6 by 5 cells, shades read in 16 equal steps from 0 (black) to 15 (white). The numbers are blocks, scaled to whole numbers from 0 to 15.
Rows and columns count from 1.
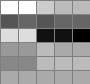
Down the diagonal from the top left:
15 6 1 10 11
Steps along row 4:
same up down same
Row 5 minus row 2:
3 2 6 5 5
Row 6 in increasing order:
10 10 10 10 10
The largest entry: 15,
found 2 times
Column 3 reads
12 5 1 11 11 10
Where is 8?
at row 5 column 1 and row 5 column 2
